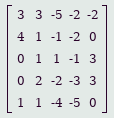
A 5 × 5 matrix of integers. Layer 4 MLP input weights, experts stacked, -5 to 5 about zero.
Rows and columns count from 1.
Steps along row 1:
same down up same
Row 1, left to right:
3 3 -5 -2 -2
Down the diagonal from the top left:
3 1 1 -3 0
